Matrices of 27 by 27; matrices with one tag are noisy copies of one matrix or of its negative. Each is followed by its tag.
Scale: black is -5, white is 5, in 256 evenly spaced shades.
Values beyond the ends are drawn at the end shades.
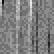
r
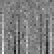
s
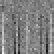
s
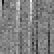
r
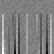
s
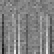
s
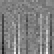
s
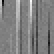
r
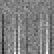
s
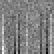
s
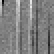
r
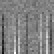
s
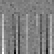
s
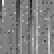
r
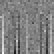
s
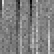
r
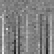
s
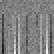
s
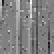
r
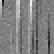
r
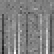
s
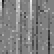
r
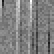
r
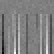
s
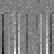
s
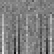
s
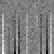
s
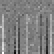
s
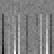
s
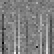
s
